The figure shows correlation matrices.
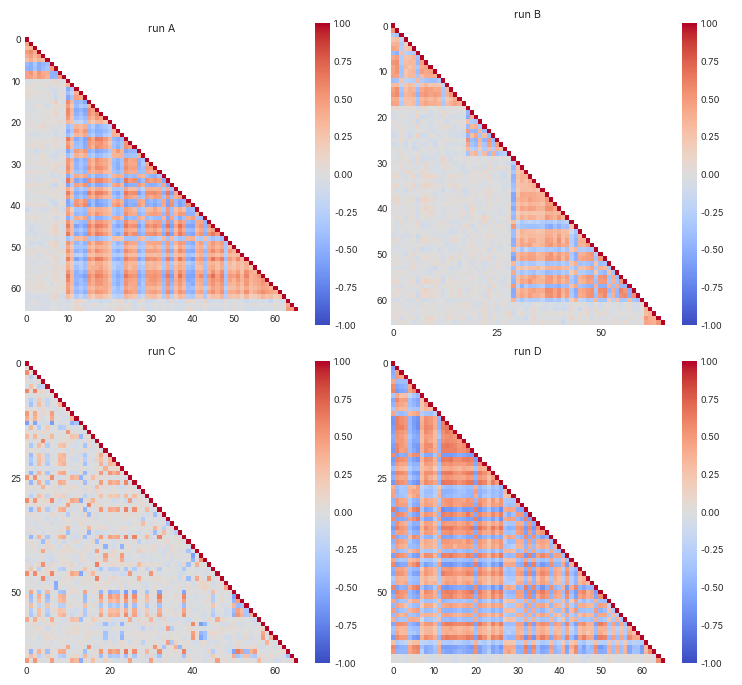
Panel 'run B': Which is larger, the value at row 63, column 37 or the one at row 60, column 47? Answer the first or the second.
the first
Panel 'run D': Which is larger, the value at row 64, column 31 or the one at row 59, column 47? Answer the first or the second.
the second
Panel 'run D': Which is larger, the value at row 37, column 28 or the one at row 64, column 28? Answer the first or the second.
the second
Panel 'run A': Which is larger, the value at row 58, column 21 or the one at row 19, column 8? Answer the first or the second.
the second
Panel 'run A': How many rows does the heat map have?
66
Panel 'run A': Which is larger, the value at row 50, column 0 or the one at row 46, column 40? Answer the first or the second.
the first
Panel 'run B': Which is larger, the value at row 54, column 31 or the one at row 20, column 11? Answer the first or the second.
the second
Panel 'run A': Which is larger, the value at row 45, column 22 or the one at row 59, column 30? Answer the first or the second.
the second
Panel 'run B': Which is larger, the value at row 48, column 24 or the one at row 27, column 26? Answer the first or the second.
the second
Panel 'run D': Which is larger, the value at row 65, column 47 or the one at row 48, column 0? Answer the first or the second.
the first
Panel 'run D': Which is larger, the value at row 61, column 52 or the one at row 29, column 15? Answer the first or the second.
the first
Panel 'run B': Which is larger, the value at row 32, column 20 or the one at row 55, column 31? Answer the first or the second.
the second
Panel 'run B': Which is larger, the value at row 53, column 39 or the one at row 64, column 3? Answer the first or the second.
the first
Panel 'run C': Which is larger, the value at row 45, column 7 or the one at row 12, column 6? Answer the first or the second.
the second
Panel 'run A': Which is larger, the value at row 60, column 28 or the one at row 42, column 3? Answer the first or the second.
the second
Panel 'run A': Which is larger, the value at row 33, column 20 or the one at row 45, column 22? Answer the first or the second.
the first
